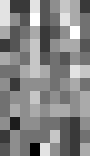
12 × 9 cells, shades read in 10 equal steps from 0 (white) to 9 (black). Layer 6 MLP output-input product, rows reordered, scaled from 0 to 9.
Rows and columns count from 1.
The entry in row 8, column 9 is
3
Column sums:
51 62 56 37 59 52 51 46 53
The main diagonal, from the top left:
1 4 5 2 6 5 4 4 3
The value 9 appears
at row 12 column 4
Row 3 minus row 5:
0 2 0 1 1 1 -2 -4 0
